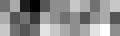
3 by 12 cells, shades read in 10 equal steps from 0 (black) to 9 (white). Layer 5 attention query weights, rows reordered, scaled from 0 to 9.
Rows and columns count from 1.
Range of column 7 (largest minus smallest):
2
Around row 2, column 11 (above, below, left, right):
6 9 5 3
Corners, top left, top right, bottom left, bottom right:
4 7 7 5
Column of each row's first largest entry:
8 1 11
